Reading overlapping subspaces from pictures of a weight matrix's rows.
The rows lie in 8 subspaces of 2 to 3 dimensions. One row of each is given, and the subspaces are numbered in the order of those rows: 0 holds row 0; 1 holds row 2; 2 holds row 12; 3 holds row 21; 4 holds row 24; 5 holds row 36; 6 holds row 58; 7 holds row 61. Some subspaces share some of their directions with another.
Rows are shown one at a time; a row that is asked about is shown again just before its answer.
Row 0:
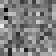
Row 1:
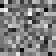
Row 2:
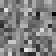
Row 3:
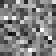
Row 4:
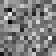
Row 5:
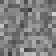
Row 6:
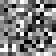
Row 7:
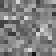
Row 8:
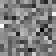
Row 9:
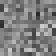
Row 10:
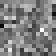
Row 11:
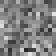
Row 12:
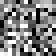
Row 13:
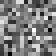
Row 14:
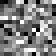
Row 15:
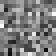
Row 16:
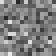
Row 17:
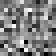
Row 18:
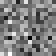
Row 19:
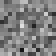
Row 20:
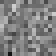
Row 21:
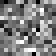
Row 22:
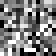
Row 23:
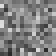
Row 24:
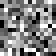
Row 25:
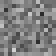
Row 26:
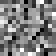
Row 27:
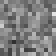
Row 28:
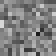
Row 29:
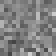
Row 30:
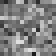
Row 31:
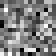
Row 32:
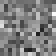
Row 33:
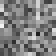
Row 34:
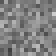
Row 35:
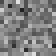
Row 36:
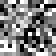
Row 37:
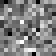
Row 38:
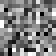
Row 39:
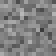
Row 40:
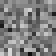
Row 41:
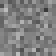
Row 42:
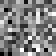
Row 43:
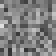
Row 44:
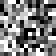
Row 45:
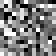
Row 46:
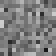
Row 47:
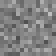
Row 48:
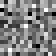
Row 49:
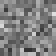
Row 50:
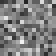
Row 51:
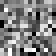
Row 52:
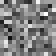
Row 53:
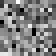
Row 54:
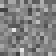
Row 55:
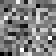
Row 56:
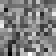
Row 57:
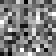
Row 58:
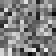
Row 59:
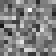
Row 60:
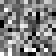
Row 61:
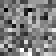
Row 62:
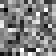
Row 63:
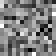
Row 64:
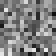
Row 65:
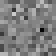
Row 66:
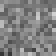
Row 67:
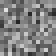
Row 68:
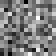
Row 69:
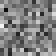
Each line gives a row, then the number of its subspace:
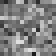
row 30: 3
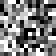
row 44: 5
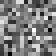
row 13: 7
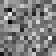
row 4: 3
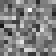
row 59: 7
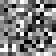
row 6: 5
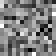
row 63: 7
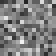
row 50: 2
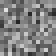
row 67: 5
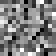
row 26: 2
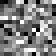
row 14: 3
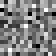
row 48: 4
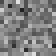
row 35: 1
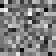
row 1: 4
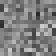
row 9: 5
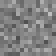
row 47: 4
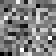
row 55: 2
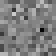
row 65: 2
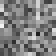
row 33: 5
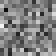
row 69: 0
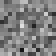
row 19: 5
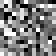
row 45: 6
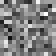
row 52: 6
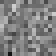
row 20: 7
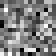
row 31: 4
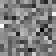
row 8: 7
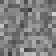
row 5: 1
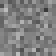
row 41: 4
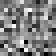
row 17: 7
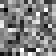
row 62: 4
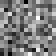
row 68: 6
